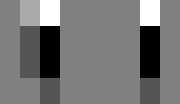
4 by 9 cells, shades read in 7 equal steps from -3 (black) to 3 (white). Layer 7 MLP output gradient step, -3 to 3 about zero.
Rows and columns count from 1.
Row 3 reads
0 -1 -3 0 0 0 0 -3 0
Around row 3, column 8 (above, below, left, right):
-3 -1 0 0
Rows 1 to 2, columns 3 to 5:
3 0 0 | -3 0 0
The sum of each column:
0 -1 -4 0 0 0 0 -4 0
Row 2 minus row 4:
0 -1 -2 0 0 0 0 -2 0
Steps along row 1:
up up down same same same up down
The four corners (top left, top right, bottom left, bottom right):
0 0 0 0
